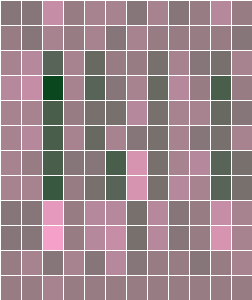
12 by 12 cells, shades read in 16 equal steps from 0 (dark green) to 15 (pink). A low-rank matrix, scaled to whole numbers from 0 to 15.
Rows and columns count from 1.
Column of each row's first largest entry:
3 3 2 2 7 2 7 7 3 3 6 3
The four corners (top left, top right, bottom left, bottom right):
8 9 9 9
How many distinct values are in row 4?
9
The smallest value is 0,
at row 4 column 3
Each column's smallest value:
8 8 0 8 5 4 7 6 8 8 4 7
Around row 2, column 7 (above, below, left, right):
8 9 8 9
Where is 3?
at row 8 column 3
